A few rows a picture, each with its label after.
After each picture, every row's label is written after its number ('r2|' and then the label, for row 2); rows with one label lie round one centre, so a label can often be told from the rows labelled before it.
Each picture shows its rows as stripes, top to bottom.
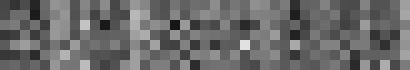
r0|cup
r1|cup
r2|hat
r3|cup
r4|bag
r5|cup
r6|hat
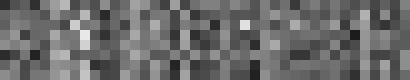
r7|cup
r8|hat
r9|bag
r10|hat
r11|hat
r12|cup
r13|hat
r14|hat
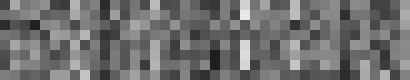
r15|bag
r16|bag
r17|cup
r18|hat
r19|bag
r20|bag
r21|bag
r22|hat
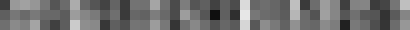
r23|bag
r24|bag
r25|bag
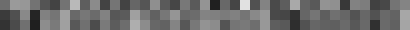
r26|bag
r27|cup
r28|cup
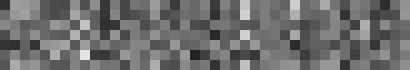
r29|bag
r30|bag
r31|hat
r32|bag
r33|cup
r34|hat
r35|bag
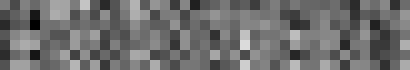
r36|hat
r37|cup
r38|cup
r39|bag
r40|bag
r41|cup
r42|bag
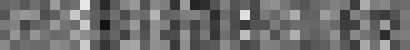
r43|hat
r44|bag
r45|hat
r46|bag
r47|hat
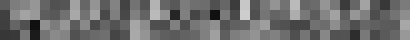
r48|bag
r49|bag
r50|cup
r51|cup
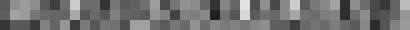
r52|bag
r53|bag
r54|cup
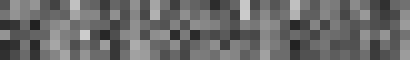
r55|bag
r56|bag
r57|cup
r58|hat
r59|cup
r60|cup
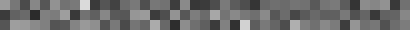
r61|hat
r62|cup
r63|bag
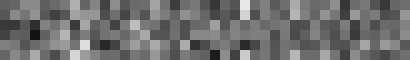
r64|bag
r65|bag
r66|cup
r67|cup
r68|hat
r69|bag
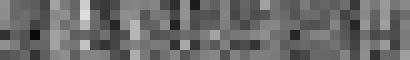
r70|hat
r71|hat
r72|hat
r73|cup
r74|hat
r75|cup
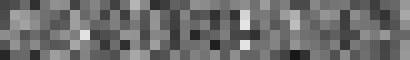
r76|cup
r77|bag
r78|bag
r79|hat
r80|bag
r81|cup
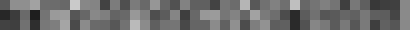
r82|bag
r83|cup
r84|cup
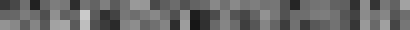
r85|cup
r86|hat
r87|hat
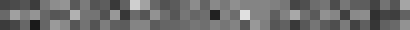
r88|cup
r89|bag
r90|cup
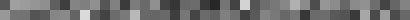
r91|bag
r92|hat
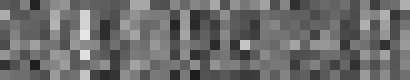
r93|cup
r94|hat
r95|hat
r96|hat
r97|bag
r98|hat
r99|cup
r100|hat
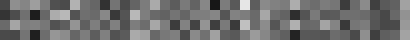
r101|bag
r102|cup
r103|bag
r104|cup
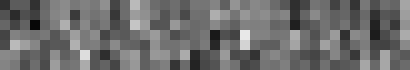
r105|cup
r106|cup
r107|cup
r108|bag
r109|bag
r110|hat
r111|hat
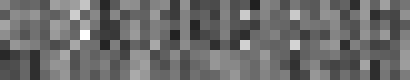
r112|hat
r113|bag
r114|hat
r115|hat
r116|bag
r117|cup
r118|cup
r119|cup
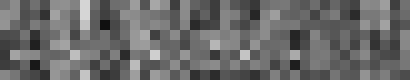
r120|hat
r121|hat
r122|hat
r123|cup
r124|cup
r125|bag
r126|cup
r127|hat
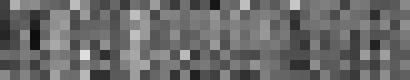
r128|bag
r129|cup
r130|cup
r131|cup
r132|cup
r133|hat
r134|cup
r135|hat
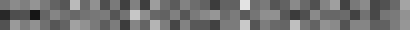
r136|bag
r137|cup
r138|bag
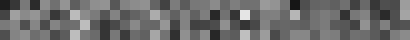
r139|cup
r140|bag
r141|hat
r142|bag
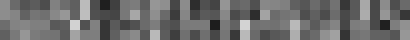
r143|hat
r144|hat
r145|bag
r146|bag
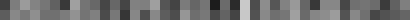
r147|bag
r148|bag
